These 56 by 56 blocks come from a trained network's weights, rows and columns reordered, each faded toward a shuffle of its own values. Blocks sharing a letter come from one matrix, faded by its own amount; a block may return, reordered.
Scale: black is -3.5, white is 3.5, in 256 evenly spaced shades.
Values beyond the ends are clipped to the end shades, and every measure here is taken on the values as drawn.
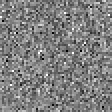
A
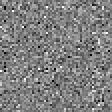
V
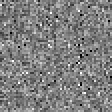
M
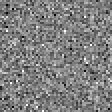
A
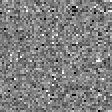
M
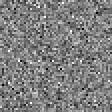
A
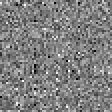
V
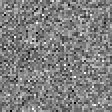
A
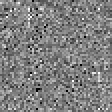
V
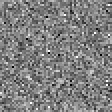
A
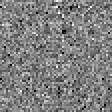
M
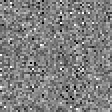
V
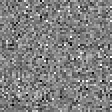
V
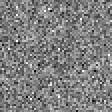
A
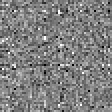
V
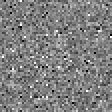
M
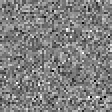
A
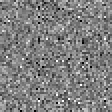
V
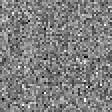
A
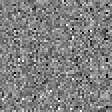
V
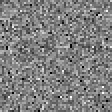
M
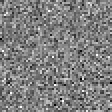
A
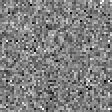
M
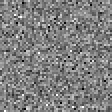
A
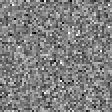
A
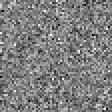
A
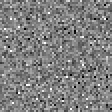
M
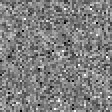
A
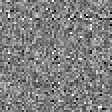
V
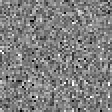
V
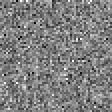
A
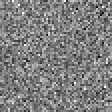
A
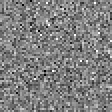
A
